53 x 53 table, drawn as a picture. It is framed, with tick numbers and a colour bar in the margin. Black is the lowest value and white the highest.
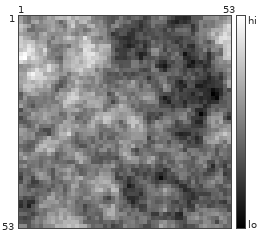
Stripes: none. Grain: blotchy. Ninth with the highest average: top left. Histogram: bell-shaped.
